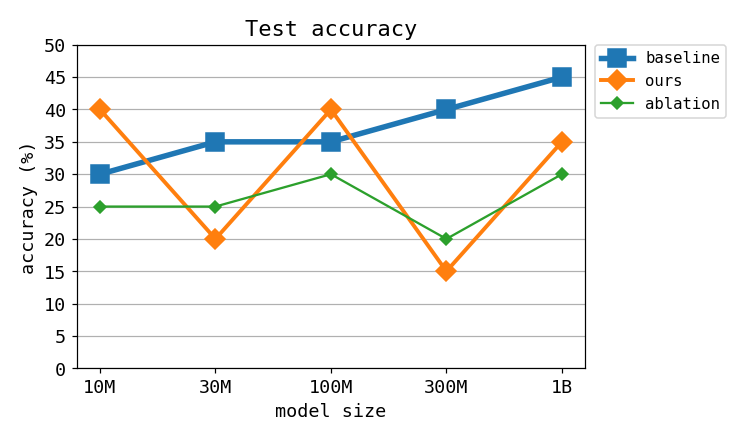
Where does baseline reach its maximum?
1B
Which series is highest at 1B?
baseline
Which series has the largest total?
baseline
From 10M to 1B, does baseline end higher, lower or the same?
higher
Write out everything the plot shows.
Title: Test accuracy
x-axis: model size, ticks 10M 30M 100M 300M 1B
y-axis: accuracy (%), ticks 0 5 10 15 20 25 30 35 40 45 50
Legend: baseline, ours, ablation
Values:
baseline: 30 35 35 40 45
ours: 40 20 40 15 35
ablation: 25 25 30 20 30
